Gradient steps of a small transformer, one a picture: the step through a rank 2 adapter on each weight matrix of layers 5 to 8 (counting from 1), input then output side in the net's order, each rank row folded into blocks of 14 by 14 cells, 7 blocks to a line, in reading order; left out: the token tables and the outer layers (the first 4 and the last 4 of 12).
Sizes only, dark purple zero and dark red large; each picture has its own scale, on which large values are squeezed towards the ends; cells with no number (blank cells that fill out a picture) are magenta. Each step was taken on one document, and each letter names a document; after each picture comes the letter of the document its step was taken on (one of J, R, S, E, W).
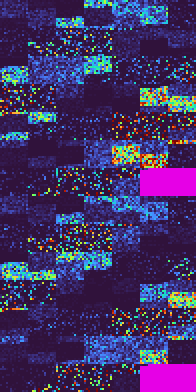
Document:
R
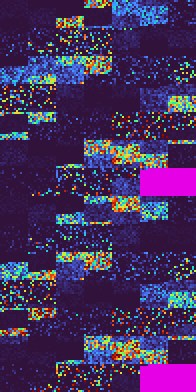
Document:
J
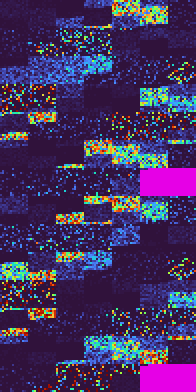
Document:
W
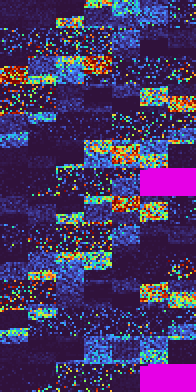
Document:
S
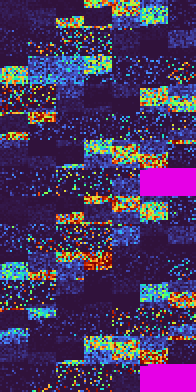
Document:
W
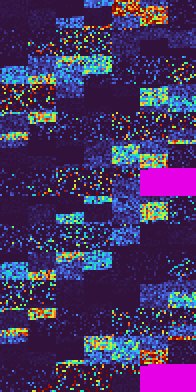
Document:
W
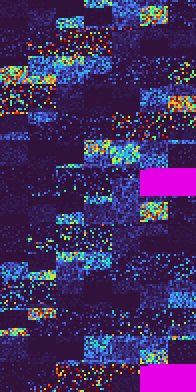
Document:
J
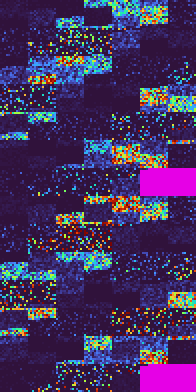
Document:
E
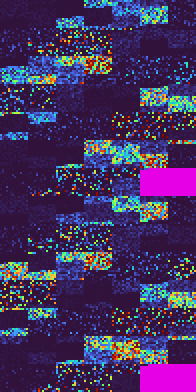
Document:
J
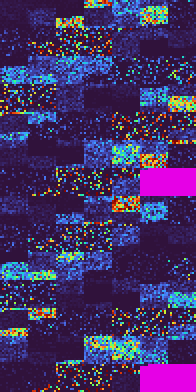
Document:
R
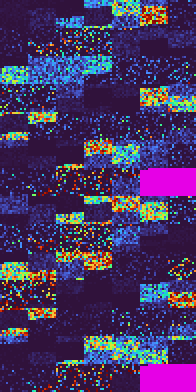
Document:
W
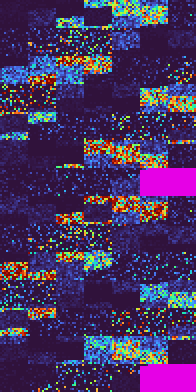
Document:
E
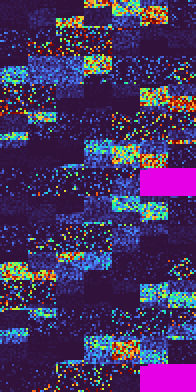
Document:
R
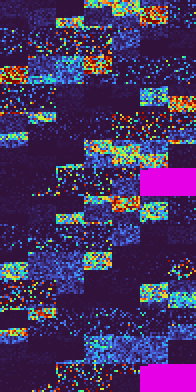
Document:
S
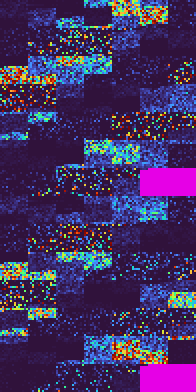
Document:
E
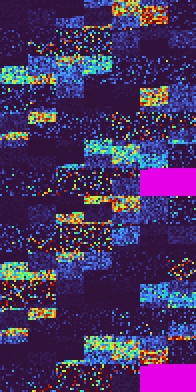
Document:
W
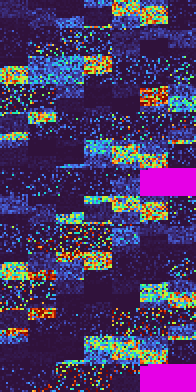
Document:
W
